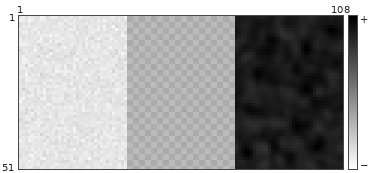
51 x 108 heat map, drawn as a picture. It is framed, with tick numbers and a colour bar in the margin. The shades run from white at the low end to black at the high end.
It is made of 1 by 3 panels. Panel 1,1: very low, fine-grained, faint in contrast. Panel 1,2: low, checkered, faint in contrast. Panel 1,3: very high, blotchy, faint in contrast.
